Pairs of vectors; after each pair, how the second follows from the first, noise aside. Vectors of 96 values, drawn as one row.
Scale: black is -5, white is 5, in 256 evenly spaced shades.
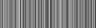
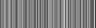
wrapped around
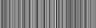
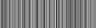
copied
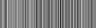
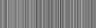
shrunk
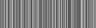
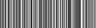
scaled up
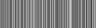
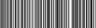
scaled up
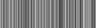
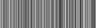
copied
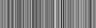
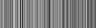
wrapped around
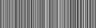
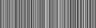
copied
